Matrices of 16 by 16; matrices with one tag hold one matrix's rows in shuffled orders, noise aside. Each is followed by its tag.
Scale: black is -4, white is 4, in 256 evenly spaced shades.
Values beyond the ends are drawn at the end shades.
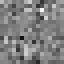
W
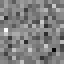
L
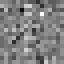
W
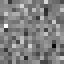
L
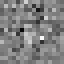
W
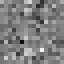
W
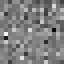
L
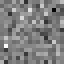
L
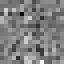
W
